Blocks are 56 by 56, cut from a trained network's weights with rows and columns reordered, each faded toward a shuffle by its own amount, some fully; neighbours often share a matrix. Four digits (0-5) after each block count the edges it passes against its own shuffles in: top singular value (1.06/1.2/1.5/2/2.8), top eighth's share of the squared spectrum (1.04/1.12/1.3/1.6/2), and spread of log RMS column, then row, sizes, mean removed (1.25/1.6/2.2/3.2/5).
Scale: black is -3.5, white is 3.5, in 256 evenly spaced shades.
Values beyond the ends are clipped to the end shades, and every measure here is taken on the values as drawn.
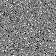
0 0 0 0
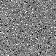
0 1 0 0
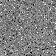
0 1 0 0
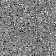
1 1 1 0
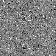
1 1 0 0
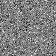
1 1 0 0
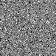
2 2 0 0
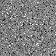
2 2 0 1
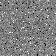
0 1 0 0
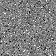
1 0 0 0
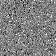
1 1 0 1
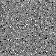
1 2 1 1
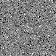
0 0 0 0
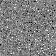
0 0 0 0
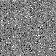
1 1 0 1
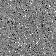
0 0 0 0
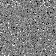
0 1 0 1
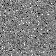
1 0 0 0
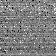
3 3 1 1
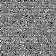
2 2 1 0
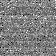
2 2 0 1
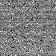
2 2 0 0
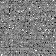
2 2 1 0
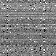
4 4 2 1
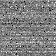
3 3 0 1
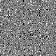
2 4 2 2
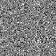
3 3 0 2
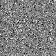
1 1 0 0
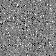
2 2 0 1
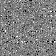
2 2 0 1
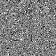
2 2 0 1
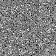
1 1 0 0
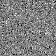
2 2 0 1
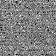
1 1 0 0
